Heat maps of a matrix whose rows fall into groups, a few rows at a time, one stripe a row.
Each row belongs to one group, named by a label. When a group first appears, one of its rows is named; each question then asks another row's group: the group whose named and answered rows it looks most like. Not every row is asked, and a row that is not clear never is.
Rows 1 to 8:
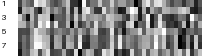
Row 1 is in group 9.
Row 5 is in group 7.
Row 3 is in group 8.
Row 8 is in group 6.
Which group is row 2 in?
6
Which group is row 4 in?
8
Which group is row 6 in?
7
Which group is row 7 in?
7
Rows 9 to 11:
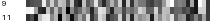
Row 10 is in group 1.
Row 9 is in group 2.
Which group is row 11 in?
7
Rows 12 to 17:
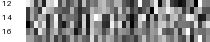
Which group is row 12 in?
8
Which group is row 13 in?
9
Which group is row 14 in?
6
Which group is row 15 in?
6
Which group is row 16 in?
6
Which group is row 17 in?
9
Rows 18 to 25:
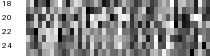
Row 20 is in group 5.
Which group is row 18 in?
2
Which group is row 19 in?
2
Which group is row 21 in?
2
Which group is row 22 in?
8
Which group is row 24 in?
8
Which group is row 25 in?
9
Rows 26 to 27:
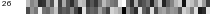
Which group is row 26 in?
5
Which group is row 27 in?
6
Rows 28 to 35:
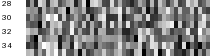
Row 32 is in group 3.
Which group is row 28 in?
6
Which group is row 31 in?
2
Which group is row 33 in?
8
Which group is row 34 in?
7
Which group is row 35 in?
8
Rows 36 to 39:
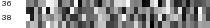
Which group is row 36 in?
8
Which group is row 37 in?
2
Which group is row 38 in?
5
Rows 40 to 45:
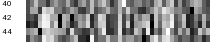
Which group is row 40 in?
5
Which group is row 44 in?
3
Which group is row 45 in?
9
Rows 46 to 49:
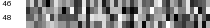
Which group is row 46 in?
6
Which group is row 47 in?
6
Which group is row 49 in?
8
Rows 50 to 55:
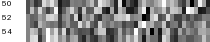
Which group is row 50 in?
9
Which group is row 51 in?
6
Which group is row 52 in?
8
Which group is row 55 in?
3
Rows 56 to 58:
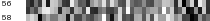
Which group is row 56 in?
2
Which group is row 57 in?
7
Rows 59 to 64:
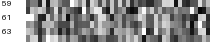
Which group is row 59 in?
2
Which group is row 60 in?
6
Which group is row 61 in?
1
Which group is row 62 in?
9
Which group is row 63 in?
1
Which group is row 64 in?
3
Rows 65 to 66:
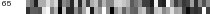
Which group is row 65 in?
8
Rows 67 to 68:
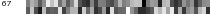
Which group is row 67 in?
3
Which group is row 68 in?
2
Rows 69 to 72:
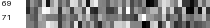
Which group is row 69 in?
2
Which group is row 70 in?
7
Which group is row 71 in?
7
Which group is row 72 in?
8
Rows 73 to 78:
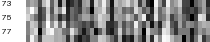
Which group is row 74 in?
1
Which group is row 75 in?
1
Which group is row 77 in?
3
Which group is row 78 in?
9
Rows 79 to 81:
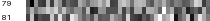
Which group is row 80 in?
7
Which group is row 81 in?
2
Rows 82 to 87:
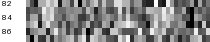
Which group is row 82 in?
8
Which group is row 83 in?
7
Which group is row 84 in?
9
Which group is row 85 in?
1
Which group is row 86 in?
6
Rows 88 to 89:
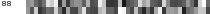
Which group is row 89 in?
5
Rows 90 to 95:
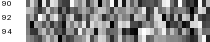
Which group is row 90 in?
2
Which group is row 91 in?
1
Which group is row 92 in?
6
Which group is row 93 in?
5
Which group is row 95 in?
1
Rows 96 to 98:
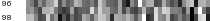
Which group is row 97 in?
9
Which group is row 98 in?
1
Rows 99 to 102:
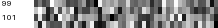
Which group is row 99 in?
9
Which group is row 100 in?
1
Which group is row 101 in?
2
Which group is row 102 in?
5
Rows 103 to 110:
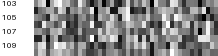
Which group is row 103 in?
3
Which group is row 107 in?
9
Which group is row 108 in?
5
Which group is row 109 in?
3
